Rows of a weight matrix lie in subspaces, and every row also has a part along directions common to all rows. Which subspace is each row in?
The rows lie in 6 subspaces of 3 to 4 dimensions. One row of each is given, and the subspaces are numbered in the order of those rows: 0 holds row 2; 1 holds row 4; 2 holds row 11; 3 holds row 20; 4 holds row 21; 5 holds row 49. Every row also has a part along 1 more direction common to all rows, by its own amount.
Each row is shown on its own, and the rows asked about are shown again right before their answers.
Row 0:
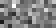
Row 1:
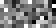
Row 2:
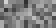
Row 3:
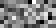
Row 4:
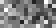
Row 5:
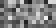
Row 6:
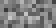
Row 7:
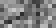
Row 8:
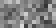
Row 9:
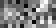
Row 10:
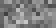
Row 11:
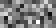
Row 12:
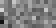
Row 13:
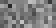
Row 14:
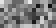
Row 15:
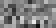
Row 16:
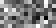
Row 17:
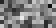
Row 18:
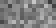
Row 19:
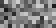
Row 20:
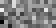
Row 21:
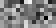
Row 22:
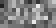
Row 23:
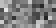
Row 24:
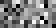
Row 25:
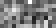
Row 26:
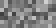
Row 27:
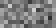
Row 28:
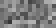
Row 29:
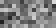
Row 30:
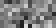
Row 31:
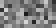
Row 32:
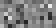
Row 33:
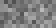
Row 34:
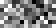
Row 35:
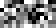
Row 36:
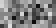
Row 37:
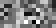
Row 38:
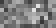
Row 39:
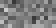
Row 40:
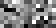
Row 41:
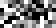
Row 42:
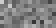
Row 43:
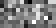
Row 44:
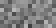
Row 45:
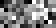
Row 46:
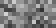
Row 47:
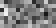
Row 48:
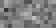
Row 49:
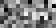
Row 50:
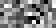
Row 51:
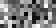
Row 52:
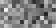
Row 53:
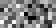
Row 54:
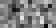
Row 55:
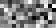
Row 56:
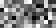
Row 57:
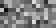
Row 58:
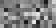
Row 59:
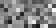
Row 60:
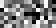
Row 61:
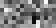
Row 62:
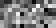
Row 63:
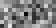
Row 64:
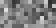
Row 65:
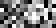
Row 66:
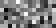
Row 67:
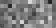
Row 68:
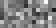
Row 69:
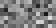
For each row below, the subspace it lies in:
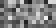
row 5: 4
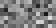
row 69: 1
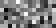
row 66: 0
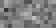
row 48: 0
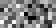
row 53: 3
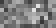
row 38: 4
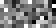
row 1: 5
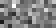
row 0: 3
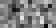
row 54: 5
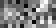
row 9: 0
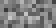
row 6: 3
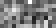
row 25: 5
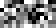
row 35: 4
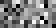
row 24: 1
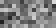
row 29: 3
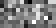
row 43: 4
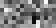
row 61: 2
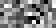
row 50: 2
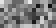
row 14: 4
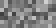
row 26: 0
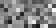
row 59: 5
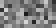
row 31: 2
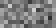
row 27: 1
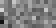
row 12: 3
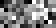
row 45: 0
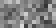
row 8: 0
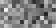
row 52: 1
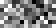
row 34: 1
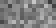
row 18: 1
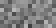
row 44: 0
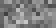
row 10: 2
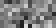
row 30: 0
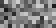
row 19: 0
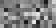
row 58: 2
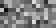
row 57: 2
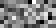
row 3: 1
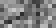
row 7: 5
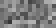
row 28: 5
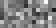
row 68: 0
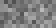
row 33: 3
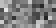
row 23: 0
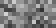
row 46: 3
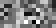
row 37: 2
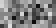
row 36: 4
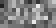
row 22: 4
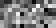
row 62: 4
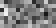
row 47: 2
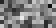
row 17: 5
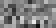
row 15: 5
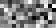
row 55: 5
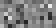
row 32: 2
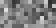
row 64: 5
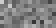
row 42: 5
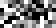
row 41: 5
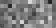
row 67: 1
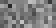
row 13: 1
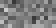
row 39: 3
